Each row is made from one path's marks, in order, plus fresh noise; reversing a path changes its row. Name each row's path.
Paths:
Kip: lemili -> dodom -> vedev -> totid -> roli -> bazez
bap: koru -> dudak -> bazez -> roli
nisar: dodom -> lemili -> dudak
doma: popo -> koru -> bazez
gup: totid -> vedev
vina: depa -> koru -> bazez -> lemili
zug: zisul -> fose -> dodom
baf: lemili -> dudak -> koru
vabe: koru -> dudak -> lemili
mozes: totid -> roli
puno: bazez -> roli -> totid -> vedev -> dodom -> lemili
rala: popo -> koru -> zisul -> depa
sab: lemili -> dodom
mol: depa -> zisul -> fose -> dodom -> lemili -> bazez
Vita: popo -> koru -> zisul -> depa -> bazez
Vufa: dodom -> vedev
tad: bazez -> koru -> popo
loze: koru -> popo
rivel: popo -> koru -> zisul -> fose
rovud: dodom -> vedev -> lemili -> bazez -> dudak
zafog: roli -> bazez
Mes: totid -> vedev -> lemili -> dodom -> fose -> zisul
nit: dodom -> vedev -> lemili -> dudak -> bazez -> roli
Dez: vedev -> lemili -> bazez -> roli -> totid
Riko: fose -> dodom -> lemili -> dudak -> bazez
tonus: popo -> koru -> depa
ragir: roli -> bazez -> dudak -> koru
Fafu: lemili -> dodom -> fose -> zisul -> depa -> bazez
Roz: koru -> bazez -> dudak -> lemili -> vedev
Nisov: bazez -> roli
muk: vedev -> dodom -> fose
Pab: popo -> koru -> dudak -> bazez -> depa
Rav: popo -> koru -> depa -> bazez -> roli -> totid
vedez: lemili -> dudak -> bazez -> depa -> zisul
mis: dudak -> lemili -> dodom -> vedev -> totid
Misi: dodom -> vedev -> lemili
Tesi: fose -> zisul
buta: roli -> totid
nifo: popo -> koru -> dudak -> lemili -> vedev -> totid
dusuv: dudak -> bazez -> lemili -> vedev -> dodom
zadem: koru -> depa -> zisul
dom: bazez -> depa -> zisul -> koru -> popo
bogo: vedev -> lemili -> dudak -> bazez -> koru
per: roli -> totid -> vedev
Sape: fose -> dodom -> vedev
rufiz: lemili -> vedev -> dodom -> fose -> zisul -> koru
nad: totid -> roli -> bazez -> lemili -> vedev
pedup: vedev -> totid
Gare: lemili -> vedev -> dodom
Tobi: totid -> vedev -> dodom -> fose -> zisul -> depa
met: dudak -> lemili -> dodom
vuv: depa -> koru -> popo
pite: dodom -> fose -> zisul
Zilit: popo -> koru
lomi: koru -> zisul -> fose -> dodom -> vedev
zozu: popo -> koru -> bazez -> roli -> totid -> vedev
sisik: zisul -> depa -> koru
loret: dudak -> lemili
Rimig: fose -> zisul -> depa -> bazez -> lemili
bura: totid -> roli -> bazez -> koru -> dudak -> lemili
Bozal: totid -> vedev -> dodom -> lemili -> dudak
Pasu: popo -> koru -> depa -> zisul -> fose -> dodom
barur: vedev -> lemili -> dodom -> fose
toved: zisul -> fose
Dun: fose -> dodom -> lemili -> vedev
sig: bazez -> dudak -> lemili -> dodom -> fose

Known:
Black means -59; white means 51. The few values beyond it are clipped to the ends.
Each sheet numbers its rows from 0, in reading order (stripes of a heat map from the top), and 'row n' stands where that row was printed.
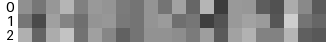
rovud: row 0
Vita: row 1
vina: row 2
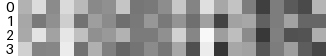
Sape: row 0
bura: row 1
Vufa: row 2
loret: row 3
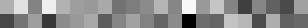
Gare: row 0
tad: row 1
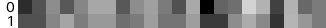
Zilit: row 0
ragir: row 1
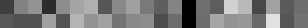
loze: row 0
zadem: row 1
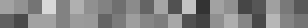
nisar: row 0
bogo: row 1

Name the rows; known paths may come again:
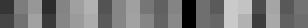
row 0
loze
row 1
tad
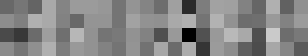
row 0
rufiz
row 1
Kip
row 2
sisik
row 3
rovud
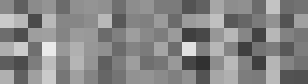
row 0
Fafu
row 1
sig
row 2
bogo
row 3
met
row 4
baf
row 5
vina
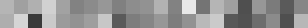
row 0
nad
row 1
zug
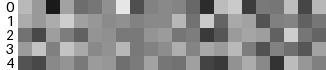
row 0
toved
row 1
Roz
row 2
Vita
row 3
lomi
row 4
ragir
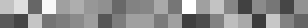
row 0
sab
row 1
doma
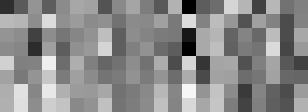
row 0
Zilit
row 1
puno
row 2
rivel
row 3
Tesi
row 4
loret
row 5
bura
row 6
Gare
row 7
Sape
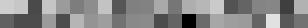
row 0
barur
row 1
zadem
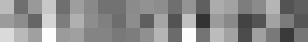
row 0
Rimig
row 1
nisar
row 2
Misi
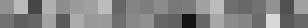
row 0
Pasu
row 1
vedez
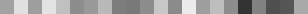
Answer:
Vufa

